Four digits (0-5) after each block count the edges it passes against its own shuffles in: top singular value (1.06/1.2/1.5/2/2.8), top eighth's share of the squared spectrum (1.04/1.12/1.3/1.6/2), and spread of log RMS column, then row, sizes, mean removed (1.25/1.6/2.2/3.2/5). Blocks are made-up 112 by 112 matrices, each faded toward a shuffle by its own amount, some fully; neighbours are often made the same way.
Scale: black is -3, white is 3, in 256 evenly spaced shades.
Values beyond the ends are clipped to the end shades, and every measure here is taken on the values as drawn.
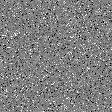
0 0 0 0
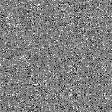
3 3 0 2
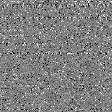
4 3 1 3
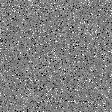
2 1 0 1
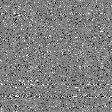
3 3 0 3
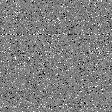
2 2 0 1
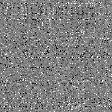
4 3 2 3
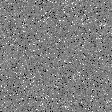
0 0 0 0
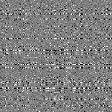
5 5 2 4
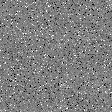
1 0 0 0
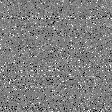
3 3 0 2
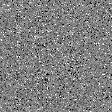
1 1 1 2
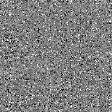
1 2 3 3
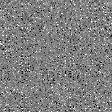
3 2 2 1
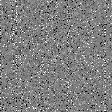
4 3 2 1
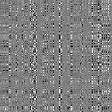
5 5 4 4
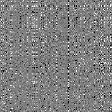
5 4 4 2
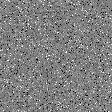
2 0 0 0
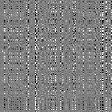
5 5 4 3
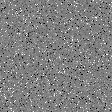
0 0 0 0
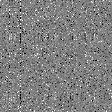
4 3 2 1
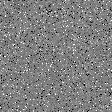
0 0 0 0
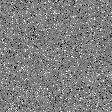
0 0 0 0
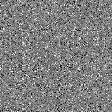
4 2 1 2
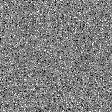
3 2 0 0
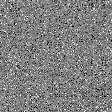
2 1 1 0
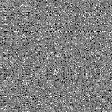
4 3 2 2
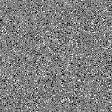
4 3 2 2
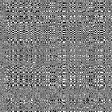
5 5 4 4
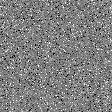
2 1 0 0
